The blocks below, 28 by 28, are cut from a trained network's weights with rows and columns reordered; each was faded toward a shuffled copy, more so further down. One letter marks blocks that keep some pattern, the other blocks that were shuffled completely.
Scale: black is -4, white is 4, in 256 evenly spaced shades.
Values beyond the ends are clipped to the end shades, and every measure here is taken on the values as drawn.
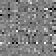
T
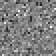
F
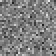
F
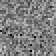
F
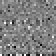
T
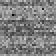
T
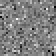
F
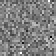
F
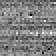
T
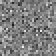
F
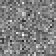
T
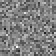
F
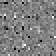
T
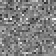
T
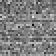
T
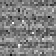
T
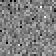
F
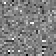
T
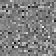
T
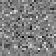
T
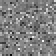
T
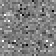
T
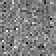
F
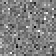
F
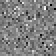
F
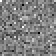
F
